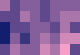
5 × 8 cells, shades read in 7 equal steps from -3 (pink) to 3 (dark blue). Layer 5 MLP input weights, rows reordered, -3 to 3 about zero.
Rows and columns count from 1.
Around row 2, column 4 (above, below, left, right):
0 0 -1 1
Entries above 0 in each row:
2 3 5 2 2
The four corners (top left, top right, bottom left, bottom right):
-1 0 1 1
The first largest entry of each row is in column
2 1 1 1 1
